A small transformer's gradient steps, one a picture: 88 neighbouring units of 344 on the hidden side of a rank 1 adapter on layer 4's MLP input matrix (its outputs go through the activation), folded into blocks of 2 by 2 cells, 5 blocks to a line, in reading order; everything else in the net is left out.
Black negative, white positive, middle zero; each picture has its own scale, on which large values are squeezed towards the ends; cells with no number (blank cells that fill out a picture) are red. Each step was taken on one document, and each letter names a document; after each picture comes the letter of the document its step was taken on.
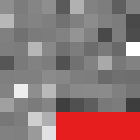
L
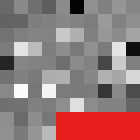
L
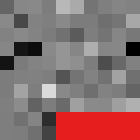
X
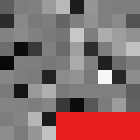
X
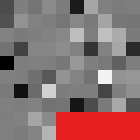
X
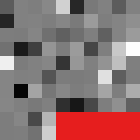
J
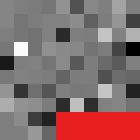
J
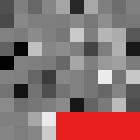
X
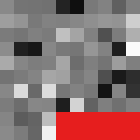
L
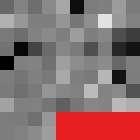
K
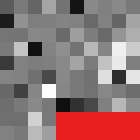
L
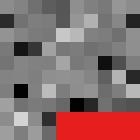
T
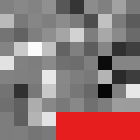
L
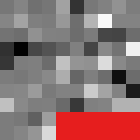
K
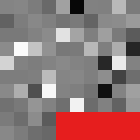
L
